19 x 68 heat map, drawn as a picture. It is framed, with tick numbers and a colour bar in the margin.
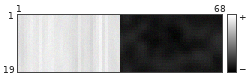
It is made of 1 by 2 panels. Panel 1,1: very high, streaked downward, faint in contrast. Panel 1,2: very low, blotchy, faint in contrast.
